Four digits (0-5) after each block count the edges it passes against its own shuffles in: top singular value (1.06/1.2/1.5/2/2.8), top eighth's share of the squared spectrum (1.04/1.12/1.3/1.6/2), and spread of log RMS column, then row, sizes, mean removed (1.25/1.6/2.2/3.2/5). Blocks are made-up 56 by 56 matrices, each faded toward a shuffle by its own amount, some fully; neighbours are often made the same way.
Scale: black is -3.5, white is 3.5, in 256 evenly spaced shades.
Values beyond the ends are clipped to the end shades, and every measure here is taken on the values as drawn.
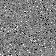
0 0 0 0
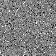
0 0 0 0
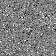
0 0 0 1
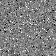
0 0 0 1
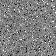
0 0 0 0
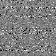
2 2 0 3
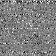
2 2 0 3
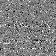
1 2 0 2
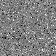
1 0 0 1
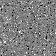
0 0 0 0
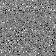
1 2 0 2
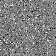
0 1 0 1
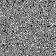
0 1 0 1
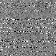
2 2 0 3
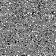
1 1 0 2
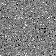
0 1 0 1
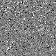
0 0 0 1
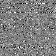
2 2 0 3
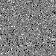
1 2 0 2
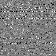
2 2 0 3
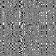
4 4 3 2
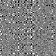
4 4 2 2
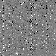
3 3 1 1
